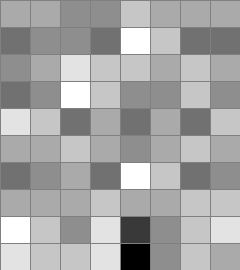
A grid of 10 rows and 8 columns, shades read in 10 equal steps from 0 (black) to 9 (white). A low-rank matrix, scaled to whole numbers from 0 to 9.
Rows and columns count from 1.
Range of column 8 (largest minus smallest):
4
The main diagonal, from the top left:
6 5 8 7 4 6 4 7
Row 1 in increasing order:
5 5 6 6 6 6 6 7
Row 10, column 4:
8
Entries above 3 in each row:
8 8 8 8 8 8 8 8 7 7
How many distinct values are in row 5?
4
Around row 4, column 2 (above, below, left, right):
6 7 4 9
